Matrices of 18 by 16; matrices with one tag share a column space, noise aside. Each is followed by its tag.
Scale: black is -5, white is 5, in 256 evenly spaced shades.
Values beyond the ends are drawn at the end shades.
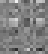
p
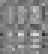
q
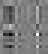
q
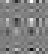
p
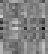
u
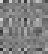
p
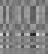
q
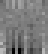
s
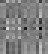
u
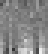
s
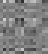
p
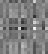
u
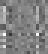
q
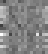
q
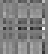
u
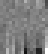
s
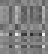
q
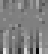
s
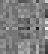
u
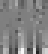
s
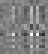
q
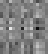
u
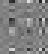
p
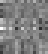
u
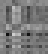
q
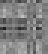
u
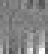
s
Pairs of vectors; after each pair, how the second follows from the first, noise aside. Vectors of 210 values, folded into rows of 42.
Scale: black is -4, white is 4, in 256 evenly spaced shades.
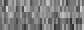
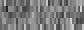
sign-scrambled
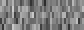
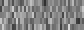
sign-scrambled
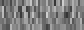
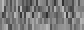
sign-scrambled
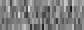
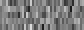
sign-scrambled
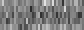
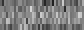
negated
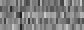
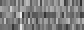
negated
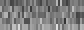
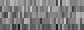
negated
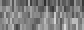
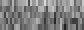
negated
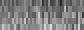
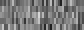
sign-scrambled
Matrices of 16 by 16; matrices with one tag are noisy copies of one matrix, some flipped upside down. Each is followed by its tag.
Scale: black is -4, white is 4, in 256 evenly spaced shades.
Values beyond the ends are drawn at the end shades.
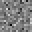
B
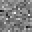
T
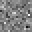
T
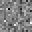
B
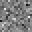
T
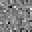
B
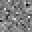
T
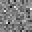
B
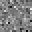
B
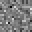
B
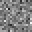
B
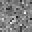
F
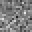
F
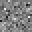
T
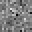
F
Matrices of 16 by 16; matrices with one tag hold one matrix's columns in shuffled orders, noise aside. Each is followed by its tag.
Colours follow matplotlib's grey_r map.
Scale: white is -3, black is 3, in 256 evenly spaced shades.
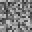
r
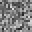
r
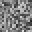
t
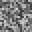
r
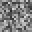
r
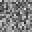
r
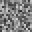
t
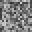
r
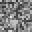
r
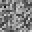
t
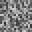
t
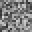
r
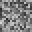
r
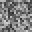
r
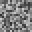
t
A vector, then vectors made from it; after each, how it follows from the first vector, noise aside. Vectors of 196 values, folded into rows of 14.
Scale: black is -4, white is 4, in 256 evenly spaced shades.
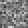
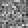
reversed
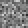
reversed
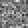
reversed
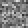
reversed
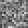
copied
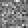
reversed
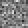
reversed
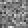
copied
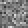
copied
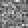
reversed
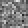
reversed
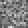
copied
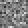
copied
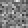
reversed
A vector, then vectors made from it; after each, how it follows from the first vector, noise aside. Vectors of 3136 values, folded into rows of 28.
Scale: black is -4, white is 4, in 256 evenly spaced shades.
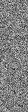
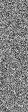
negated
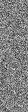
negated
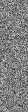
copied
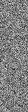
copied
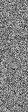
copied
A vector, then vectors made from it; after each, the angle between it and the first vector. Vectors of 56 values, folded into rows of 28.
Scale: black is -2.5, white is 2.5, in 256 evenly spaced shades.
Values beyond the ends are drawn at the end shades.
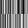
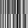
partly aligned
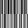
orthogonal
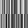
nearly opposite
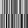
nearly opposite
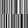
nearly opposite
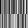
orthogonal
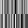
partly opposed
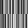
partly aligned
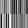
partly opposed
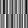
partly opposed
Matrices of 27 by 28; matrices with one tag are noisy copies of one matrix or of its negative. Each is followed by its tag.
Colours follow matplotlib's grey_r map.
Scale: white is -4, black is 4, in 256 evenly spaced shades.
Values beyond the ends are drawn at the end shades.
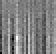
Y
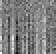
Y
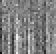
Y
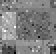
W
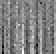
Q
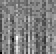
Y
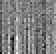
Y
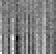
Y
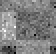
W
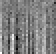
Y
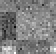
W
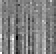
Y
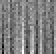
Q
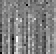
Y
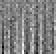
Q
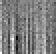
Y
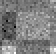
W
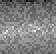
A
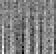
Q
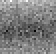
A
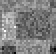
W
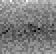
A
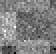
W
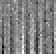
Q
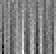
Q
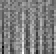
Q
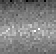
A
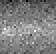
A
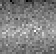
A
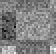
W
